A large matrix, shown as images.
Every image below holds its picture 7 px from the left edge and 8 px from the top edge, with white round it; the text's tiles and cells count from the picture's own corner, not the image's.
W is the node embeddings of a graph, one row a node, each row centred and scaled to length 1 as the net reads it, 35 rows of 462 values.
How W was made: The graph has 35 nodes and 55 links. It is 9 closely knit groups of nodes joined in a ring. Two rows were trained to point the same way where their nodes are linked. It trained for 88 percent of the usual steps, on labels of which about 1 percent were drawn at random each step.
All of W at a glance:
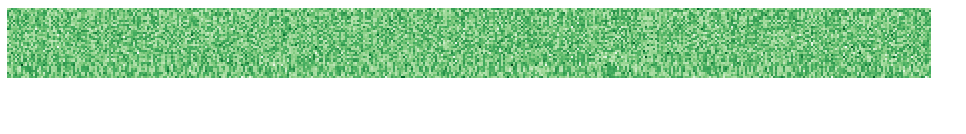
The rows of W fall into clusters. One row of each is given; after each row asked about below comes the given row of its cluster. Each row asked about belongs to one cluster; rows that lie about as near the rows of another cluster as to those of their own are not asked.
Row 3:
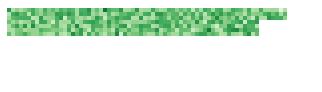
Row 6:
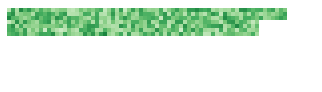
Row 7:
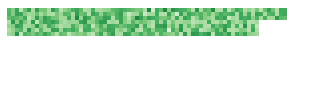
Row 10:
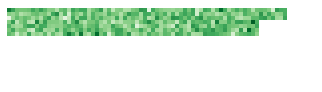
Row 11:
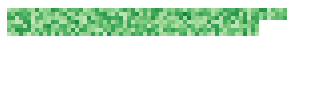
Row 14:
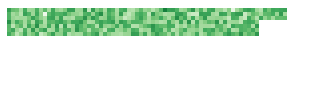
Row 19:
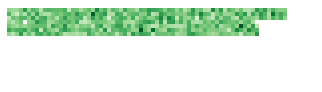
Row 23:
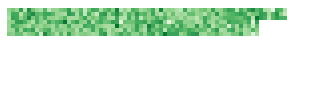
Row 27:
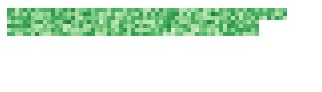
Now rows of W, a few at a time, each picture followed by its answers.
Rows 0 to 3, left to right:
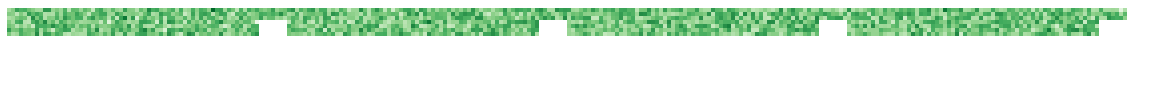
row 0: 19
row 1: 10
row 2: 3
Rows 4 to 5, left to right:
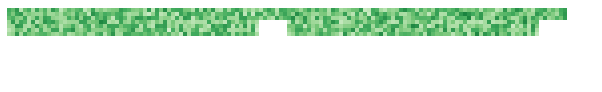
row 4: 7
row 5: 7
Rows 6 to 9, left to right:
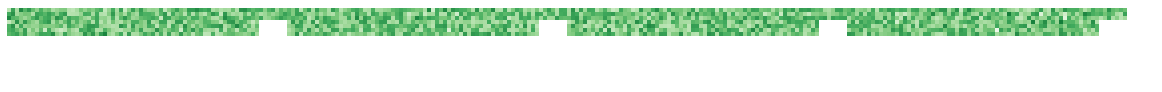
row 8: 23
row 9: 27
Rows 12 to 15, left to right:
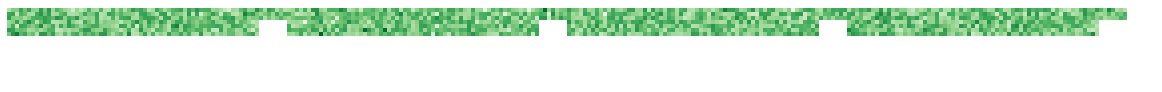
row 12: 6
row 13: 19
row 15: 6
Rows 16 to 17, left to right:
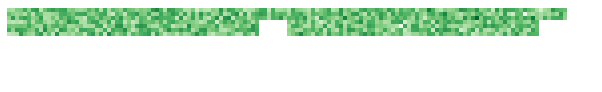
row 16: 19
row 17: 23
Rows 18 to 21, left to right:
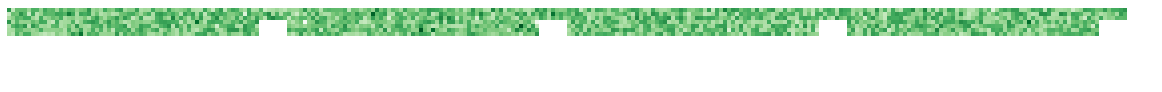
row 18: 3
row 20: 7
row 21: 14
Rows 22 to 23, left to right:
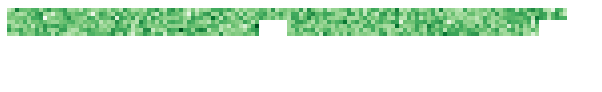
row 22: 19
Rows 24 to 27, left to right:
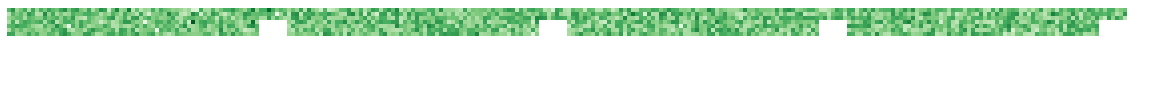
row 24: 27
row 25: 23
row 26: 23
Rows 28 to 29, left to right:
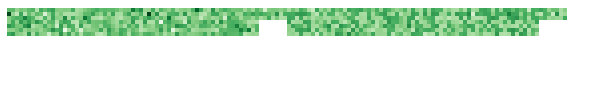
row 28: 27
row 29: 11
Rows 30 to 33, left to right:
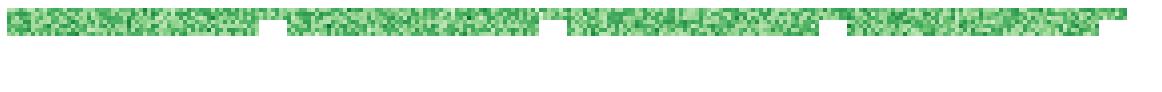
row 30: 11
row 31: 11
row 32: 14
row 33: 14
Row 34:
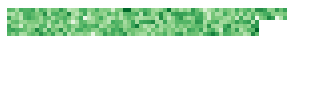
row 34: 10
